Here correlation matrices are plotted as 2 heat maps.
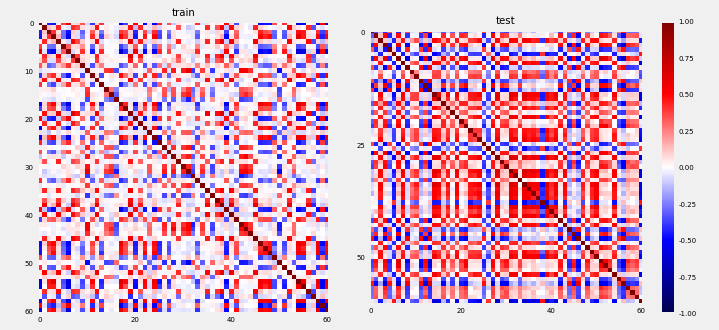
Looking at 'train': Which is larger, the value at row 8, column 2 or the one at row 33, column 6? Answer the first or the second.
the second
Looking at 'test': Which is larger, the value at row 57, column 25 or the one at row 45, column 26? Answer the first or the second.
the second
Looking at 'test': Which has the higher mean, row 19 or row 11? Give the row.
19
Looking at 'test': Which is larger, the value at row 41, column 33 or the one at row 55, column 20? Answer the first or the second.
the first
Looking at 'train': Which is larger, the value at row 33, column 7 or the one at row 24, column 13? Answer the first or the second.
the first
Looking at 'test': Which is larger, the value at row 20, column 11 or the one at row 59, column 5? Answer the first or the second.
the second
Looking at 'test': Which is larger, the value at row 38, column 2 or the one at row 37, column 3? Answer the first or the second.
the second
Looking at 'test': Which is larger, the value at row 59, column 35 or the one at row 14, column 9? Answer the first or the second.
the second
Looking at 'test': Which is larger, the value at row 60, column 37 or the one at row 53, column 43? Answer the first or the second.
the second
